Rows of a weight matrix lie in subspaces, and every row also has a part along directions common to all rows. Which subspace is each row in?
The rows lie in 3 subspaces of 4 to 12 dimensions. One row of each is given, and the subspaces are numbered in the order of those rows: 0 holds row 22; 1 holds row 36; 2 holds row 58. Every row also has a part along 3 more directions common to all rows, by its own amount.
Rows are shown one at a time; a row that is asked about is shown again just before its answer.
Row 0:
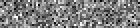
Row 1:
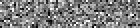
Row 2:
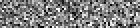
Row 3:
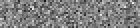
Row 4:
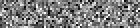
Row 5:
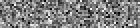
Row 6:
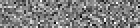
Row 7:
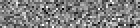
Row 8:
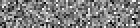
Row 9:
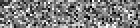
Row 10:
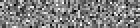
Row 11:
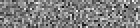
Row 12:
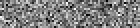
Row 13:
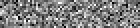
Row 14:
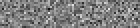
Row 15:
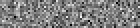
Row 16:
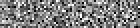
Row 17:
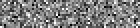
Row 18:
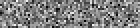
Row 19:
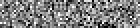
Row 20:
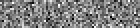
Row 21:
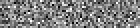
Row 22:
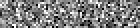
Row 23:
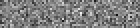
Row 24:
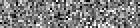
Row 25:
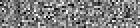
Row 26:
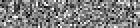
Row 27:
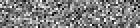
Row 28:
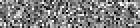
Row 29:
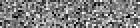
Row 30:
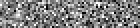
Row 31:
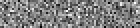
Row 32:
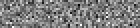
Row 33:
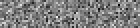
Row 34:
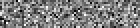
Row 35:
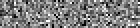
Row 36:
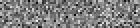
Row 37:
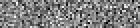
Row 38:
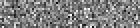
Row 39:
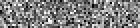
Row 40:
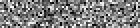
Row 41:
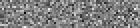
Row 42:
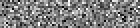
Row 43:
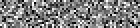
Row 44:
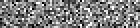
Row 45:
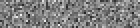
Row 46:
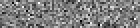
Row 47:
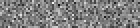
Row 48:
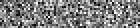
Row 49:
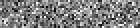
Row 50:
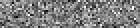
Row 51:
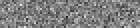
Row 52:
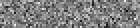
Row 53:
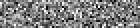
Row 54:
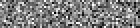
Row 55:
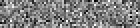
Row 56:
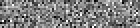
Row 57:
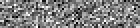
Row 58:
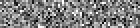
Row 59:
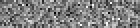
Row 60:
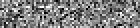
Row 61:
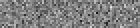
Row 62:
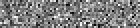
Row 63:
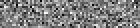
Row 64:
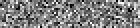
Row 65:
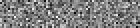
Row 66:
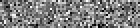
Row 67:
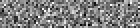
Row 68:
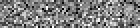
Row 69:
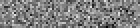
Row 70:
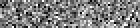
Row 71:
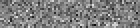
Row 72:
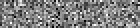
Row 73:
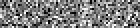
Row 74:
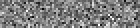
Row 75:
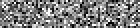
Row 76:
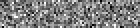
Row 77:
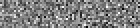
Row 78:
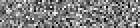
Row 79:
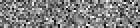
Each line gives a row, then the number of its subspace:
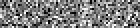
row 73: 0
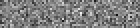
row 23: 2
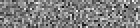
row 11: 2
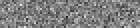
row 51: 1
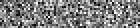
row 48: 0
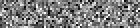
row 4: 1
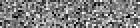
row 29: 0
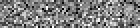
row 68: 1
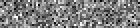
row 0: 1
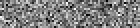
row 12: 1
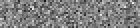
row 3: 1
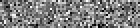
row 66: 2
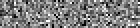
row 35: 2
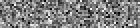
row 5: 2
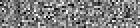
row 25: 0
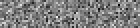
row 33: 1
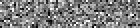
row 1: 1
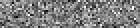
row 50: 2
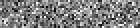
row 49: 1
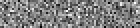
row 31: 1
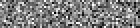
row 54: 0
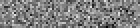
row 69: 2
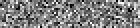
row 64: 0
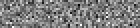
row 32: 1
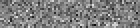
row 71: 2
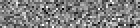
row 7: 1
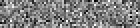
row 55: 2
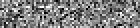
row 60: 1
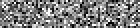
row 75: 1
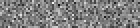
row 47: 1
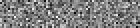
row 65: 1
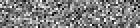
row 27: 0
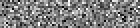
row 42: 1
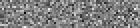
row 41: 0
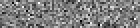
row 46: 2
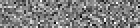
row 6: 0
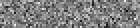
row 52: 2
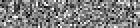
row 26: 0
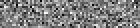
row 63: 1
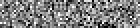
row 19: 2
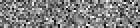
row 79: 1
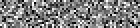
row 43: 1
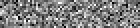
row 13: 1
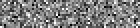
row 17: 1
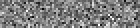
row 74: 2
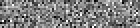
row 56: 2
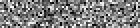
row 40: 1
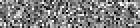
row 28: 1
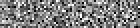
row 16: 0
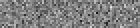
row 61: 2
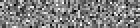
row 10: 1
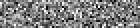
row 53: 0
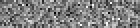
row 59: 2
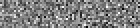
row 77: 2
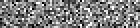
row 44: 2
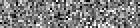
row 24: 2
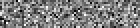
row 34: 1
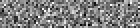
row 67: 1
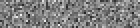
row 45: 1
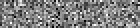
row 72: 1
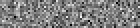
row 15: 0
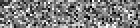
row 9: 2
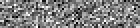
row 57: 0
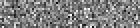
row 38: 2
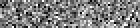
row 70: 0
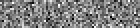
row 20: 1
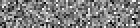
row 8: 1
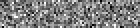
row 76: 2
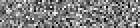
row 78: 0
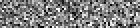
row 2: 2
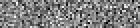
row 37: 2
